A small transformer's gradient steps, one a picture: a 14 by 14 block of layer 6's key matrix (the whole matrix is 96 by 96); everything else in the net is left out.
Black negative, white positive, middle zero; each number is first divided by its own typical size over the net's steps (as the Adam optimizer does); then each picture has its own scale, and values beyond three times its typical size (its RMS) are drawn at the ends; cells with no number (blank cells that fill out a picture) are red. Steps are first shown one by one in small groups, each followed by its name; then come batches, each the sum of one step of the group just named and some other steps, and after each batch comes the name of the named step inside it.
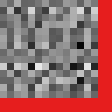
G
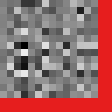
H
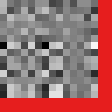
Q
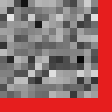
G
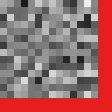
G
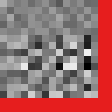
Q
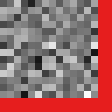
H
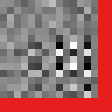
H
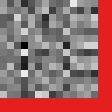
H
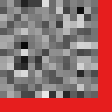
H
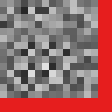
G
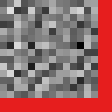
G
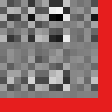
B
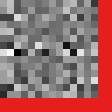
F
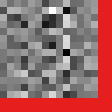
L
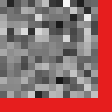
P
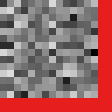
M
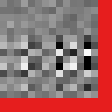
P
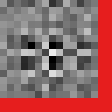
P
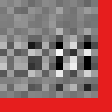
M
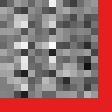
M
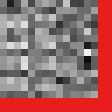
P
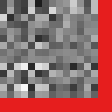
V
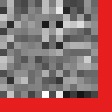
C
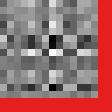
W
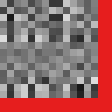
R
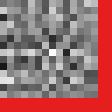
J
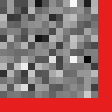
V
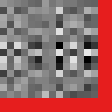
C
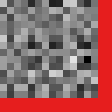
R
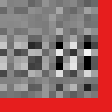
C
